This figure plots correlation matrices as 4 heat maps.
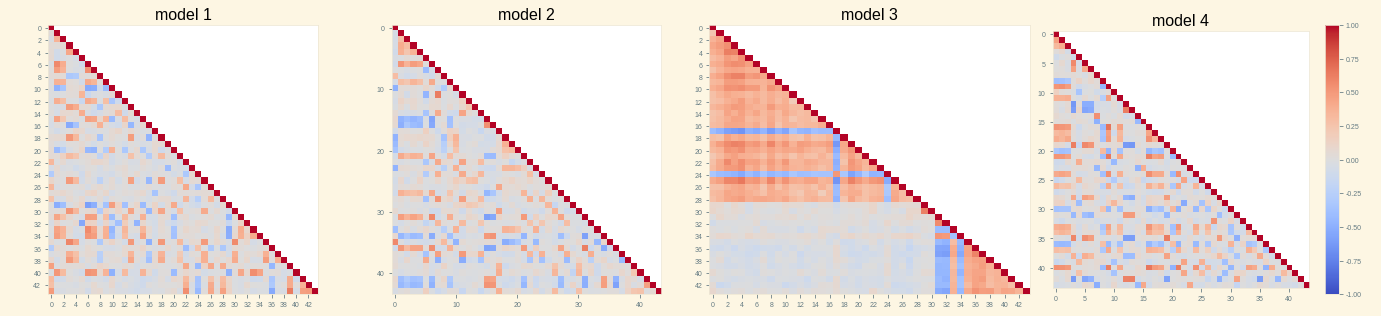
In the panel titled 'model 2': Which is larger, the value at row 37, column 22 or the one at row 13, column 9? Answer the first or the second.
the first
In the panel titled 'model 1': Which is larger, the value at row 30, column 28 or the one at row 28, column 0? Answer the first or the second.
the second
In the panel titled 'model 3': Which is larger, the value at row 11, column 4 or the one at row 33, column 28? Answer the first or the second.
the first
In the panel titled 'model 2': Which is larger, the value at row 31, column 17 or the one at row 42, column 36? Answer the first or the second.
the first
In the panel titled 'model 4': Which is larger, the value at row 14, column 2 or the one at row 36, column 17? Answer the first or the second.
the first
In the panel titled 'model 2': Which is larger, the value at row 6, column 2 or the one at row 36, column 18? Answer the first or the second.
the first
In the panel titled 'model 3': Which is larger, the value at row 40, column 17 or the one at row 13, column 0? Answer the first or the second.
the second
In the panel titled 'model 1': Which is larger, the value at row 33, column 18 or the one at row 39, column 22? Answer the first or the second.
the second
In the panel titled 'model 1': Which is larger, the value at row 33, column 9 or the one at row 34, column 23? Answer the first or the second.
the first
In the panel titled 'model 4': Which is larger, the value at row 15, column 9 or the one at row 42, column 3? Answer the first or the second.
the first
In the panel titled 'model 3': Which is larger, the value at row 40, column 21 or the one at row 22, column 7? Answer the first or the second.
the second
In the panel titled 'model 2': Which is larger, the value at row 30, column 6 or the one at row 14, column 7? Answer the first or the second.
the second
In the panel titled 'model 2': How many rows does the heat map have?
44
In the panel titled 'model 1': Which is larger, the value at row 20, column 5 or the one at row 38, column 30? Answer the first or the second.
the second
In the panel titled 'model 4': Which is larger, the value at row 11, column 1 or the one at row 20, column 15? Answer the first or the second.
the first
